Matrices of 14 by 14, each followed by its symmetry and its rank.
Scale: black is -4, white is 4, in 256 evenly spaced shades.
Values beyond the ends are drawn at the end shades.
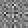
antisymmetric, rank two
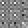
symmetric, rank three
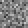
antisymmetric, full rank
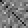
symmetric, full rank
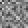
symmetric, rank three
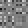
antisymmetric, rank two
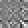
symmetric, rank three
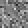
antisymmetric, full rank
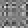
antisymmetric, rank two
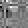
antisymmetric, rank two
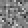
antisymmetric, full rank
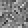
antisymmetric, full rank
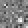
symmetric, rank three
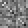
symmetric, full rank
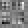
antisymmetric, rank two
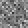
symmetric, full rank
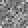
symmetric, full rank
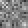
symmetric, rank three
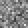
symmetric, full rank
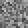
antisymmetric, full rank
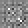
symmetric, rank three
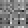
antisymmetric, rank two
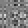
antisymmetric, rank two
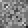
symmetric, full rank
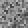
symmetric, full rank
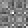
symmetric, rank three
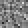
antisymmetric, full rank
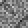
symmetric, full rank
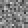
antisymmetric, full rank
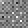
symmetric, rank three
